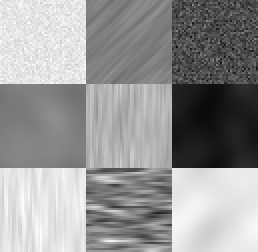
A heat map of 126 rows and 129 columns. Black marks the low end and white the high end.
The table splits into 3 rows of 3 panels. Panel 1,1: very high, fine-grained, faint in contrast. Panel 1,2: middling, slanting up to the right, faint in contrast. Panel 1,3: low, fine-grained. Panel 2,1: middling, smooth, faint in contrast. Panel 2,2: high, streaked downward, faint in contrast. Panel 2,3: very low, smooth, faint in contrast. Panel 3,1: very high, streaked downward, faint in contrast. Panel 3,2: middling, streaked across, strong in contrast. Panel 3,3: very high, smooth, faint in contrast.
